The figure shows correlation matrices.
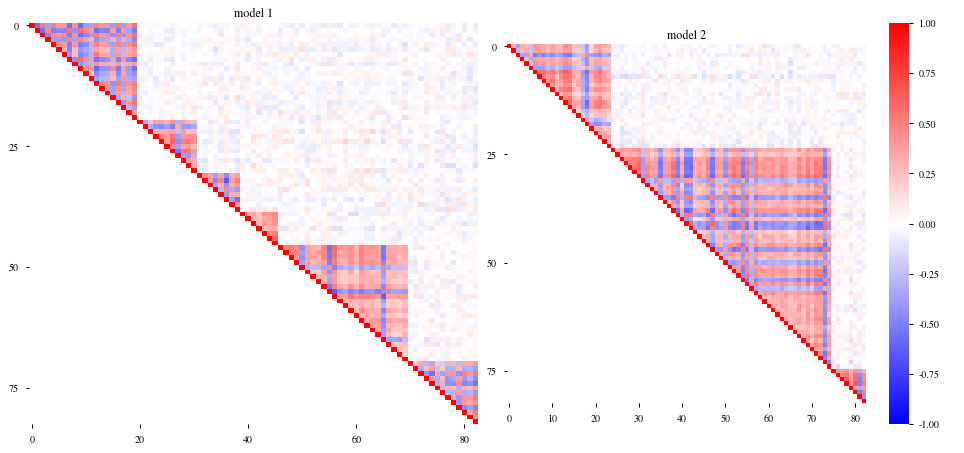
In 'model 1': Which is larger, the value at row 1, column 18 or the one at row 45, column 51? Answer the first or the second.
the second
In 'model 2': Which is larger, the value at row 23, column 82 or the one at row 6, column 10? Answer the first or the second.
the second
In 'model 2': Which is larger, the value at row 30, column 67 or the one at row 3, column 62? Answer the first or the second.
the first
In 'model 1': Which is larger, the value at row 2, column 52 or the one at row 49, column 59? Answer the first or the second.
the second
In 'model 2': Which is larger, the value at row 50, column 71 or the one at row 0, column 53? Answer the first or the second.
the second
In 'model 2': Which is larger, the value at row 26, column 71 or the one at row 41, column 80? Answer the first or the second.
the first
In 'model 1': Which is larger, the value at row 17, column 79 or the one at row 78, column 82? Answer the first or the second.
the second
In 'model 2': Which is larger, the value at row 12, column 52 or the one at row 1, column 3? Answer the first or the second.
the second
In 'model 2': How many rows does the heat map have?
83
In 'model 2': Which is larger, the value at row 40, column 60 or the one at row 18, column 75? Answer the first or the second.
the first
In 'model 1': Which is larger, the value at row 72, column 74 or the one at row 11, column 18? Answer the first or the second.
the second
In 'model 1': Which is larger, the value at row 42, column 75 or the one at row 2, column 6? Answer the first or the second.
the second
